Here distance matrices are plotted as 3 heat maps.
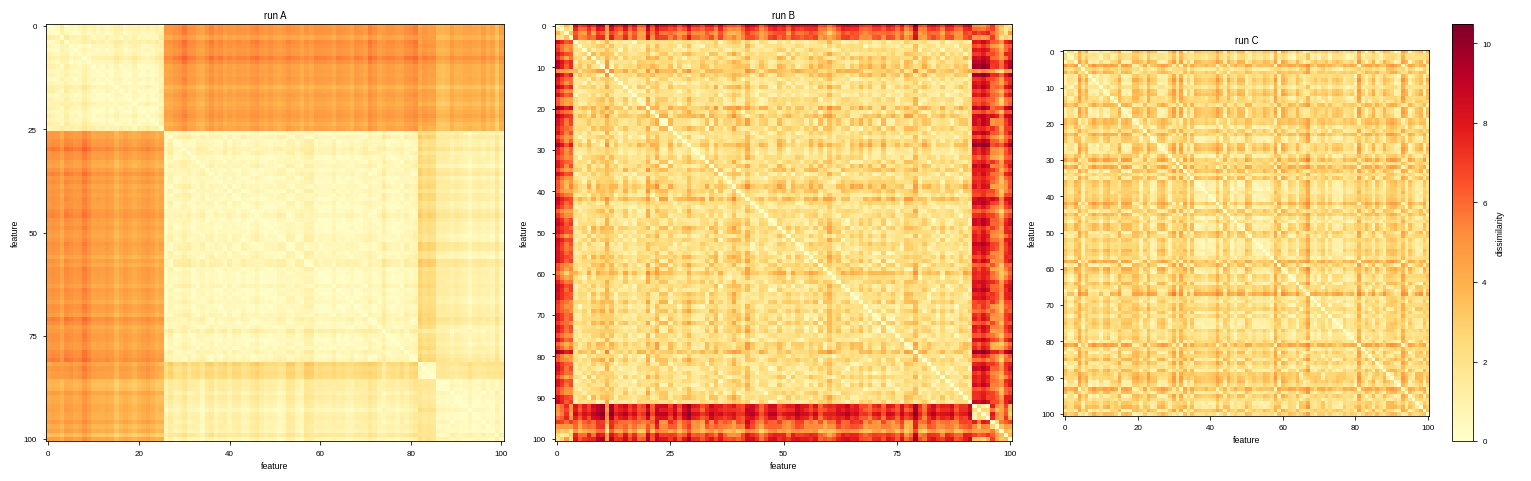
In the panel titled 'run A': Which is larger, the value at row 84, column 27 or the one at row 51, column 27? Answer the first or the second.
the first
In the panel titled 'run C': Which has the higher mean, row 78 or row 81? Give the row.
81
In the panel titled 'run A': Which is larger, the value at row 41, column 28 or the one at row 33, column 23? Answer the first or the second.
the second
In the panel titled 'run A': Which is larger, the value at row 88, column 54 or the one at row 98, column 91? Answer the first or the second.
the first
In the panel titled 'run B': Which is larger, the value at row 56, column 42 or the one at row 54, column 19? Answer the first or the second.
the first
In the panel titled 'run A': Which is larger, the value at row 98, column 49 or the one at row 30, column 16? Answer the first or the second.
the second
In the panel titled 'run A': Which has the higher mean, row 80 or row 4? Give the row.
4
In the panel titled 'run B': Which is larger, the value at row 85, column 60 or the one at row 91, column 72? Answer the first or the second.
the second
